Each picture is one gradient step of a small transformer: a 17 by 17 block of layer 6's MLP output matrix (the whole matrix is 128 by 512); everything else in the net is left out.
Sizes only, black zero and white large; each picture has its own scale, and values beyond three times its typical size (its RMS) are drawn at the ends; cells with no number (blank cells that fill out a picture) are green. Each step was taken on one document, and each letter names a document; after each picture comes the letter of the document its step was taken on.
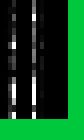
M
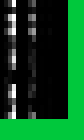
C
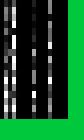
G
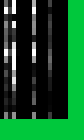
G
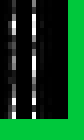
M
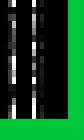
M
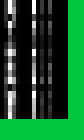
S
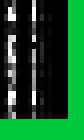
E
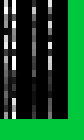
G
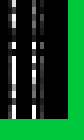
M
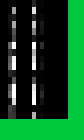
M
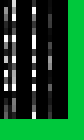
G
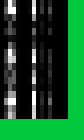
S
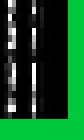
E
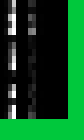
C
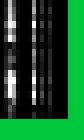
S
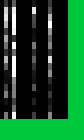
G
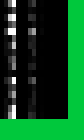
C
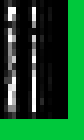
E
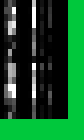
S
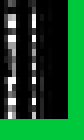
E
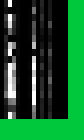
S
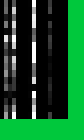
G
